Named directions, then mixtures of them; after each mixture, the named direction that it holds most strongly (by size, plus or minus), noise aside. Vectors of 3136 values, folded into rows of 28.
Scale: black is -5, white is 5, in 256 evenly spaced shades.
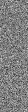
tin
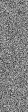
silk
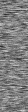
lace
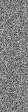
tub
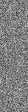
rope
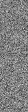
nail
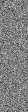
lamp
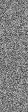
rope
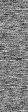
lace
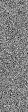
silk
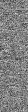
silk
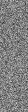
tub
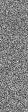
tin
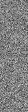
nail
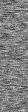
lace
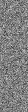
tin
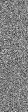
lamp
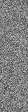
nail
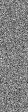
rope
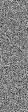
tin
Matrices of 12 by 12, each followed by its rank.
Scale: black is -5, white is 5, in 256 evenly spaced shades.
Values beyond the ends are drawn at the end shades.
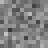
full rank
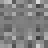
two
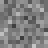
full rank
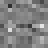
two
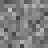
full rank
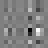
one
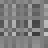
one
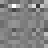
two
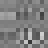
two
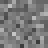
full rank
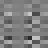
one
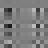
one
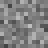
full rank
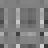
one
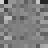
two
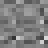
two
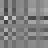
one
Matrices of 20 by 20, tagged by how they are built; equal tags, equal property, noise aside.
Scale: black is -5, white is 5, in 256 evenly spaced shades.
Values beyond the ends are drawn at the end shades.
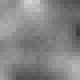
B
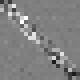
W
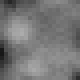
B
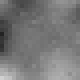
B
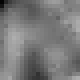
B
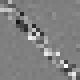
W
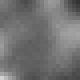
B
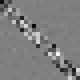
W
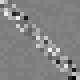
W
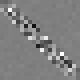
W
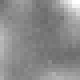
B
